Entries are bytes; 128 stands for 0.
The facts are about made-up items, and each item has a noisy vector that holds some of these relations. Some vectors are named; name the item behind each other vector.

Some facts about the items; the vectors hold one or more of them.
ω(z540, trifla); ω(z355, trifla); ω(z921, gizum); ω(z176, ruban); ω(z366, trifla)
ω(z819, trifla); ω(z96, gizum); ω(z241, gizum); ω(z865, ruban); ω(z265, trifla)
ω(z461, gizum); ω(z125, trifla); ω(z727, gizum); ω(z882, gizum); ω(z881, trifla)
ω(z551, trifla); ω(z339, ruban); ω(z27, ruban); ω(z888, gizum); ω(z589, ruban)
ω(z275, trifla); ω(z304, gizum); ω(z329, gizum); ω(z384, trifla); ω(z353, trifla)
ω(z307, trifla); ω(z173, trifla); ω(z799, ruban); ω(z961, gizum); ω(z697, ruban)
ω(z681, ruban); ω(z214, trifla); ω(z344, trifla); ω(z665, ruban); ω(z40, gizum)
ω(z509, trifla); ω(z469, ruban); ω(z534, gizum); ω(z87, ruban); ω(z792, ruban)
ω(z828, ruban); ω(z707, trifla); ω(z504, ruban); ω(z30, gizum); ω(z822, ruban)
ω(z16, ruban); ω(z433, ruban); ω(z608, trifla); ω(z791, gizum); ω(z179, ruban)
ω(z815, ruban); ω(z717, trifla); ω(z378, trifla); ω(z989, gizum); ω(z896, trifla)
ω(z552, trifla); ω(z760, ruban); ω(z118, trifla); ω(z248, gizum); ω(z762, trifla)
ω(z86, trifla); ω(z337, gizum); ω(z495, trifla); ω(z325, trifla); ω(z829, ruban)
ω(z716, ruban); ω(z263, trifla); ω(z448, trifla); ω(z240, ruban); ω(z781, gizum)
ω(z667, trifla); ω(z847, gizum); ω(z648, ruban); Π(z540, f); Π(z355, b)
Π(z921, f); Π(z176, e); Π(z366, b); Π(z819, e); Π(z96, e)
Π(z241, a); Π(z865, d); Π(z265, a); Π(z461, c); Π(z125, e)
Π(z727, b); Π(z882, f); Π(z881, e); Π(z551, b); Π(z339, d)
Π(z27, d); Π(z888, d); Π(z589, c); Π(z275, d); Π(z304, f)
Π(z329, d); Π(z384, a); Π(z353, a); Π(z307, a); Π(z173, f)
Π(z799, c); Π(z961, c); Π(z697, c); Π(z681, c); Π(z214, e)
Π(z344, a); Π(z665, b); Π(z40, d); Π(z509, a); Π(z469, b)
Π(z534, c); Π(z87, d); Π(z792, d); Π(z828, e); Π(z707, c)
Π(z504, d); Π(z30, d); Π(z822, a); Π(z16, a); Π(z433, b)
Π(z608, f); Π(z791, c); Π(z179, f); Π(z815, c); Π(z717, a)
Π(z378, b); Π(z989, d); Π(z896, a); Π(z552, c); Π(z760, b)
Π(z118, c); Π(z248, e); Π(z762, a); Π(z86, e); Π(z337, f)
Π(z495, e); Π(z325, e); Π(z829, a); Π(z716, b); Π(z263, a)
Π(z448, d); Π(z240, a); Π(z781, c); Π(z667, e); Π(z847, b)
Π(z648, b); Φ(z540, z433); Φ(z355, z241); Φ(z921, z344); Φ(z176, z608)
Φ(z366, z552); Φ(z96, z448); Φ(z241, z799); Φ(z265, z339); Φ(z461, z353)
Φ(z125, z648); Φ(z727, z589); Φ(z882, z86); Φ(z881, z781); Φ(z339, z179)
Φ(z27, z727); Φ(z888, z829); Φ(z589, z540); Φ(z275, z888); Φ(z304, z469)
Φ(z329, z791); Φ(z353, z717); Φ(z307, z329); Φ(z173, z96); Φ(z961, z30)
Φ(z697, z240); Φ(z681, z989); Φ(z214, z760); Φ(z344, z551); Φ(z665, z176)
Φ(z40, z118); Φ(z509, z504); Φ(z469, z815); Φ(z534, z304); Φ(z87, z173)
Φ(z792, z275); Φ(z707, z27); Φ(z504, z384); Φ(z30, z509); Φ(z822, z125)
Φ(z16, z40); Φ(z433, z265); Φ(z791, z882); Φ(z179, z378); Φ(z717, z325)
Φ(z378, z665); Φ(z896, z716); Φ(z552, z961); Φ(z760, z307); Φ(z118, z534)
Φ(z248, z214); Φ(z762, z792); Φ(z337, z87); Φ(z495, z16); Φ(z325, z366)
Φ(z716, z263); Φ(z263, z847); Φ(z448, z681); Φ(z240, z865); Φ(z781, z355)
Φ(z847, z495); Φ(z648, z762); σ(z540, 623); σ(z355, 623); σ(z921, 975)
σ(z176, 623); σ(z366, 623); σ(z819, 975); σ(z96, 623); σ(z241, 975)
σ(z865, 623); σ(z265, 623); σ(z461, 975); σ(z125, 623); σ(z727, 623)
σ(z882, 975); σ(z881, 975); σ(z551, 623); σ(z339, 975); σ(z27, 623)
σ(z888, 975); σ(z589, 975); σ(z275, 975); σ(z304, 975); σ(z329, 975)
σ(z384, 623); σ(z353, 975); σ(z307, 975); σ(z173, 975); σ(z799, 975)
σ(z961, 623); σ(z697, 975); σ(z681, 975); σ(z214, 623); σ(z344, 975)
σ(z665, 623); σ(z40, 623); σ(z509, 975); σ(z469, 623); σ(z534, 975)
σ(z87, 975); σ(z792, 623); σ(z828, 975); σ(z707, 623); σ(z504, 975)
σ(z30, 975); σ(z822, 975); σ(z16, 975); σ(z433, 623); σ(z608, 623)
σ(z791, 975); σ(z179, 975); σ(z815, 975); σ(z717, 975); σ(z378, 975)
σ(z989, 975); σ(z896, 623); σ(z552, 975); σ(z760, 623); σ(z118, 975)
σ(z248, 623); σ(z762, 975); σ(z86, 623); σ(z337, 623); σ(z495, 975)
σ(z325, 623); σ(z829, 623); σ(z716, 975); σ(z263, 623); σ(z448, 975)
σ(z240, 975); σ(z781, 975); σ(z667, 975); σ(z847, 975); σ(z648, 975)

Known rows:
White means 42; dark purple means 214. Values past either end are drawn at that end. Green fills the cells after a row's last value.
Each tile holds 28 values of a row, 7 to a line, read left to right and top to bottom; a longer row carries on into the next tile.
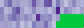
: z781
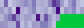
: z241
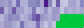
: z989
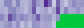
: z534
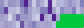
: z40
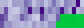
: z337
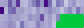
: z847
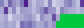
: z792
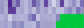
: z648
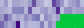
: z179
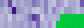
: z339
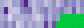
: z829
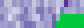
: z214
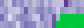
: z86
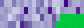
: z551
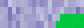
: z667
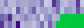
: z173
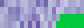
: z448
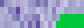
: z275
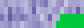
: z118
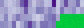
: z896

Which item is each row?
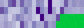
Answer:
z727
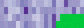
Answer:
z384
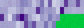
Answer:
z707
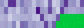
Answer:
z433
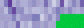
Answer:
z589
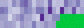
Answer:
z248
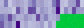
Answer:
z304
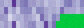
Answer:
z176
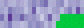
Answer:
z552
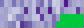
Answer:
z366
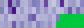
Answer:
z716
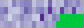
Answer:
z96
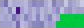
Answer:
z881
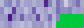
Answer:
z461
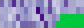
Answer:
z355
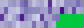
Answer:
z961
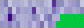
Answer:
z344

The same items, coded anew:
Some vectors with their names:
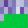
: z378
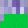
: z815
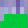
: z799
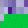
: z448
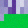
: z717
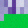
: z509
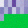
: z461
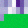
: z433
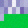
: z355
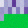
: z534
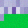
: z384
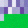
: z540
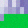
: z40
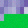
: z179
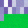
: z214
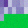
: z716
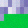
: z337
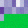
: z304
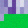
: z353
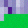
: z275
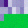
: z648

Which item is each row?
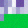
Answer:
z760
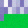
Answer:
z248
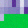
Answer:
z118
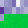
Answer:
z882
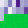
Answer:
z707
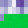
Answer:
z665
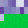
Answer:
z173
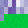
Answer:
z241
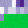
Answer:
z792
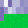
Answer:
z96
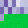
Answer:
z847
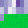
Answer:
z469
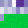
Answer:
z865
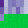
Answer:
z828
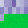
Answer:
z781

